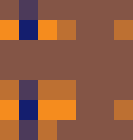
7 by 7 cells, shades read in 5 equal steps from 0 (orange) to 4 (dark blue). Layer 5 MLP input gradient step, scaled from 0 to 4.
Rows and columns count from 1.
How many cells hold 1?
8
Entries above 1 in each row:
7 3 7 7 4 3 5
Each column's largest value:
2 4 2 2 2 2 2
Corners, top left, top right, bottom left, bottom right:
2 2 1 2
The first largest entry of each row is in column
2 2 1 1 2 2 2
